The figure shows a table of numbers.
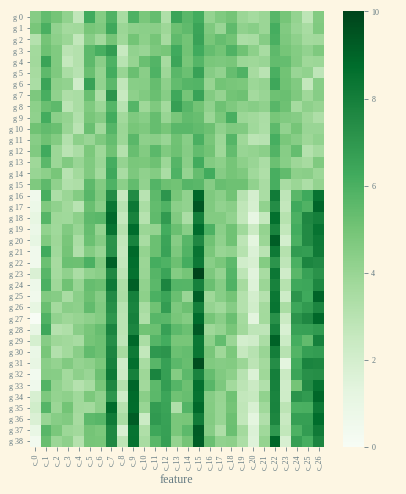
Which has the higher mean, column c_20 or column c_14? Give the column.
c_14
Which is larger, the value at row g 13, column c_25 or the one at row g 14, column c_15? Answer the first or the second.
the second
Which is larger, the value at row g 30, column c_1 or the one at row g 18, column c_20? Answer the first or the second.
the first
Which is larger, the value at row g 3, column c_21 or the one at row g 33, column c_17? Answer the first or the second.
the second
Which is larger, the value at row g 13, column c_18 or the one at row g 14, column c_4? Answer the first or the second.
the first
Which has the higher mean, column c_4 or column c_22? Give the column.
c_22
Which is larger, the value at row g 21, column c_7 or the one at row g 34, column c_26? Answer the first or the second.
the second
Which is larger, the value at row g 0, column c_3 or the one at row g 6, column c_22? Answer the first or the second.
the second
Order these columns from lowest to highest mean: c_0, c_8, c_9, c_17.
c_0, c_8, c_17, c_9
